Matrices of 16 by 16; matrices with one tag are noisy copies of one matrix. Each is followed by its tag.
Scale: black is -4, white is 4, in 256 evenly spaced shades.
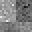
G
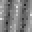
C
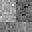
G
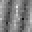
C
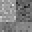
G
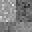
G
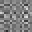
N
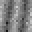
C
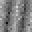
C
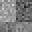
G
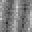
C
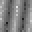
C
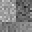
G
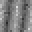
C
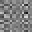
N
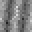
C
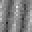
C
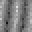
C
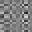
N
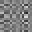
N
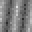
C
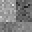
G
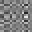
N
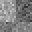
G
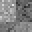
G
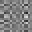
N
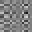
N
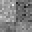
G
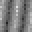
C
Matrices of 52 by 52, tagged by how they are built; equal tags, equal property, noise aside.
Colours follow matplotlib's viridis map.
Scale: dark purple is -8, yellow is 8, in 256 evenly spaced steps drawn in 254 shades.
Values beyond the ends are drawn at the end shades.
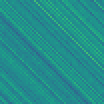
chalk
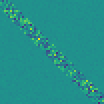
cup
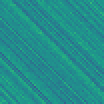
chalk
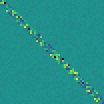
cup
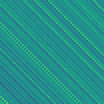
chalk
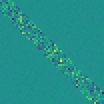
cup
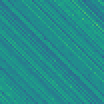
chalk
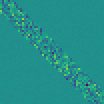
cup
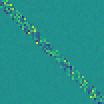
cup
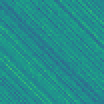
chalk
